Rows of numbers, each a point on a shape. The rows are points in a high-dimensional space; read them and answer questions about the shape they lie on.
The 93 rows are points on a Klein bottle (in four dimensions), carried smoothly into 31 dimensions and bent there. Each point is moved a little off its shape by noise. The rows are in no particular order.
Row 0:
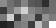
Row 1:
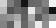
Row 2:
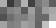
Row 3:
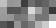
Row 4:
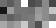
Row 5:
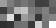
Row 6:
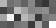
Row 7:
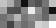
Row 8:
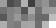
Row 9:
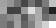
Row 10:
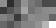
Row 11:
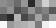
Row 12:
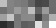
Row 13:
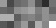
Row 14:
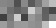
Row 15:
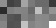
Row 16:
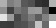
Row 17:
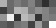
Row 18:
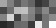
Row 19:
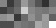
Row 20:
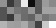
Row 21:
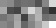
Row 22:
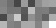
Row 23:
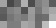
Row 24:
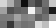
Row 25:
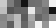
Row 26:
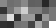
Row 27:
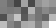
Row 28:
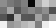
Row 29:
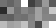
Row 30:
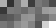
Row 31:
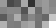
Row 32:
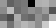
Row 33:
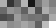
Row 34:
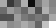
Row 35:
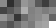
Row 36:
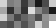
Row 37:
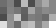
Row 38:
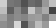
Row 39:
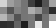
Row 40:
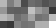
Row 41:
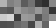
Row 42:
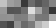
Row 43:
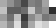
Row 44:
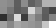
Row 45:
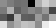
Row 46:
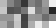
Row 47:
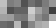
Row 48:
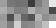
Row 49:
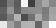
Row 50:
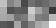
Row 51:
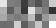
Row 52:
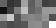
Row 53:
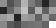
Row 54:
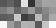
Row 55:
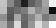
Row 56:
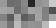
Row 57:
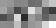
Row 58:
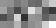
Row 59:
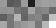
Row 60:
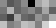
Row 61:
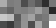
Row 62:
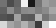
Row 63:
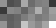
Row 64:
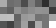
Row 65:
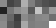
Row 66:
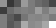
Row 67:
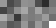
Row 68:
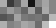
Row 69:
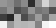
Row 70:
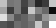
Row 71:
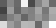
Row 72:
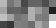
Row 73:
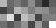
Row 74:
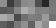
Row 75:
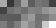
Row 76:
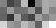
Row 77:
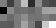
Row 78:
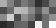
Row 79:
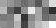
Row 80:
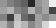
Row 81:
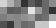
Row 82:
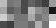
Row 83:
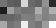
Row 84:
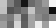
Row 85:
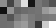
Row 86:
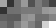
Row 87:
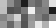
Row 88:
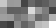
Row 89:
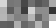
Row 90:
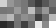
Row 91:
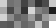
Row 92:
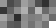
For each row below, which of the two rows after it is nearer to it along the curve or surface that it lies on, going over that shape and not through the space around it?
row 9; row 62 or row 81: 81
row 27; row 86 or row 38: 86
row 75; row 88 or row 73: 73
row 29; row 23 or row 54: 54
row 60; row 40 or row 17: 40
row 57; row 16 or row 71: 71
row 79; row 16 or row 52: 16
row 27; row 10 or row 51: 10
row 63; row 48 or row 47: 48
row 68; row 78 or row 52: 52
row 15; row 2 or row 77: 2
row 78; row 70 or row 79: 70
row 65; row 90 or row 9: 90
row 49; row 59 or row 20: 20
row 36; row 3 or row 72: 72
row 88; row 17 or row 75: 17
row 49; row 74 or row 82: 74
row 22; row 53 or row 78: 53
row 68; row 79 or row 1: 79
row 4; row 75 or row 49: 49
